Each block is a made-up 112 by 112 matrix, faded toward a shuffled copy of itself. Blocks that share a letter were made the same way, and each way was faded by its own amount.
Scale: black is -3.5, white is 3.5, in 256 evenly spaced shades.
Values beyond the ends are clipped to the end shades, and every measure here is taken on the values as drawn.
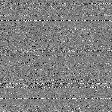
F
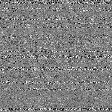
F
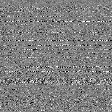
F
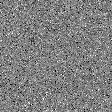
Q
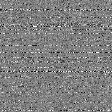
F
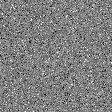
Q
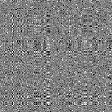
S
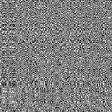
S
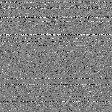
F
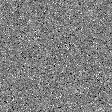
Q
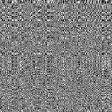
S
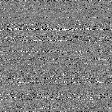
F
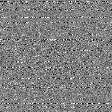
F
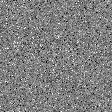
Q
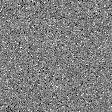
Q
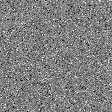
Q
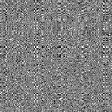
S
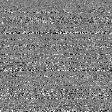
F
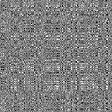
S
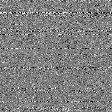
F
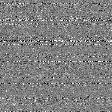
F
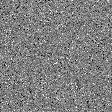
Q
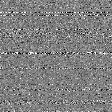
F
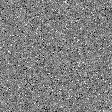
Q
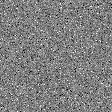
Q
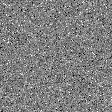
Q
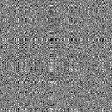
S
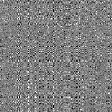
S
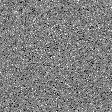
Q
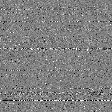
F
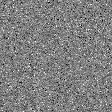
Q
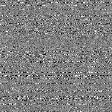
F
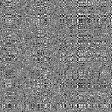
S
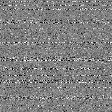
F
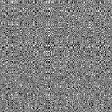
S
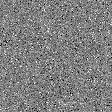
Q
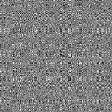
S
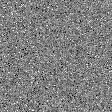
Q
